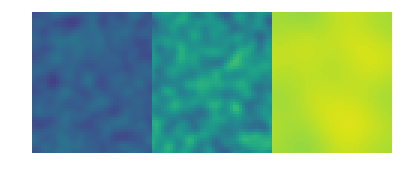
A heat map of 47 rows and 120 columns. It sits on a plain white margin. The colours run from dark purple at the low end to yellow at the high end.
It is made of 1 by 3 panels. Panel 1,1: low, blotchy, faint in contrast. Panel 1,2: middling, blotchy. Panel 1,3: very high, smooth, faint in contrast.
